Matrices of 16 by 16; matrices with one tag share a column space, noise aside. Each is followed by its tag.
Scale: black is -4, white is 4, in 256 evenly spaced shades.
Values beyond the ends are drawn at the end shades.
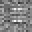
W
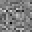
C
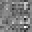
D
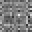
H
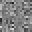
D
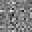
C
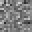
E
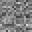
H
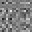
C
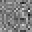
C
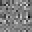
E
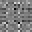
W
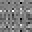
C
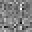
D
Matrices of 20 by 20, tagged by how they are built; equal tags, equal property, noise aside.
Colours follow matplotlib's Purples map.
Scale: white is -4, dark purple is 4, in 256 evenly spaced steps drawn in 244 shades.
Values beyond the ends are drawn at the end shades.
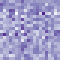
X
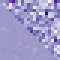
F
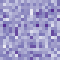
X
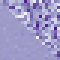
F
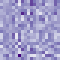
X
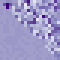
F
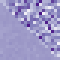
F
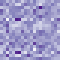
X
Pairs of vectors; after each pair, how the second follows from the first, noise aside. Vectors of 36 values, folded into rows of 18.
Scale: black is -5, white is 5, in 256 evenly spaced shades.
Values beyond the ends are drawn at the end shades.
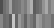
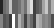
scaled up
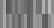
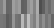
wrapped around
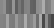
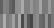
wrapped around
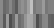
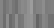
shrunk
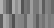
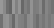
shrunk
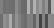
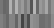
wrapped around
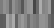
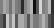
scaled up
